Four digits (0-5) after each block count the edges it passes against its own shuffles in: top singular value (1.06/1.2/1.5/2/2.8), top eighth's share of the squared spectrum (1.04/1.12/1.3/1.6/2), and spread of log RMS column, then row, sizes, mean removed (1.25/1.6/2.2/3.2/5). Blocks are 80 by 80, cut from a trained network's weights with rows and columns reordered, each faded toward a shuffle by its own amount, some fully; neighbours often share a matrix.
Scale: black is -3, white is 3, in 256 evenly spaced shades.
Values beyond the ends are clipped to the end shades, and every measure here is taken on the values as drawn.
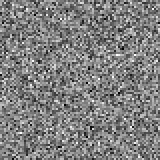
2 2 0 0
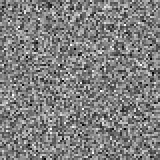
0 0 0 0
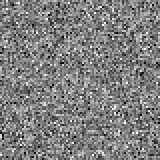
3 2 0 1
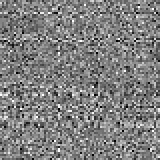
4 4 2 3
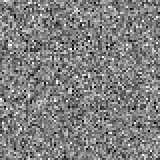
2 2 0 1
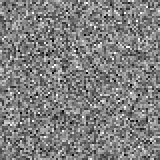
0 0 0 0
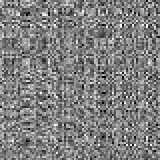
4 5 2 3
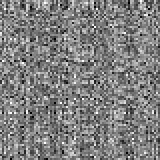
4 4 2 2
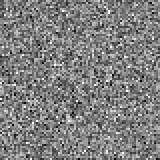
1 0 0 0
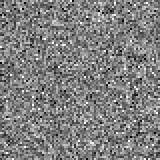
0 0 0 0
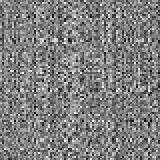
4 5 2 3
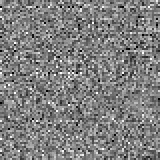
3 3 1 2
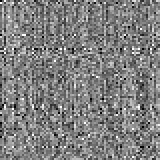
4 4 2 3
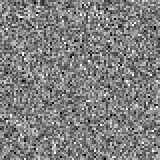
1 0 0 0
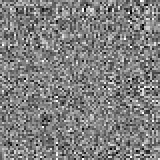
4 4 2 2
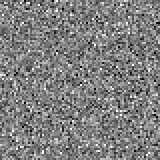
2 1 0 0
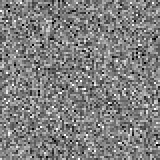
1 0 0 0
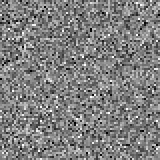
0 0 0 0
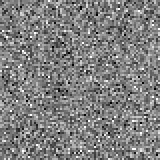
2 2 0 0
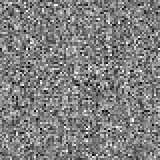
3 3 1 1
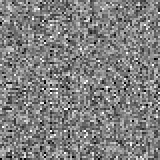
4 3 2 2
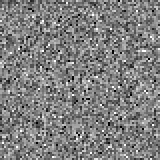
0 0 0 0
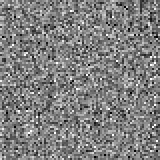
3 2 0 1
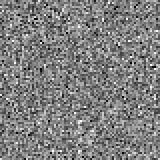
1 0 0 0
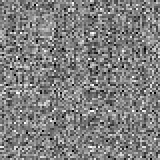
4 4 2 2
